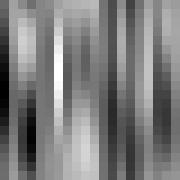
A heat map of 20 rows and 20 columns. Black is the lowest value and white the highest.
The values follow a bell shape. On average the colour sits 50% of the way up the scale. Streaks run downward.
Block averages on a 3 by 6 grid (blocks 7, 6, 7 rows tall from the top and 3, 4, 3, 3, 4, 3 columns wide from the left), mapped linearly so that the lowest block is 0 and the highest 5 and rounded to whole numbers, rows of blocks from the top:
3 4 3 2 3 3 / 0 3 2 1 3 1 / 1 2 5 2 1 1
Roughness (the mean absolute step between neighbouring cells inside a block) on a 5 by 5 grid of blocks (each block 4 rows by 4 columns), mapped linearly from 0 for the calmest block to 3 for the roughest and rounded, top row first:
1 1 1 2 1 | 2 3 0 2 1 | 2 3 0 1 2 | 2 1 1 1 1 | 2 0 1 1 0
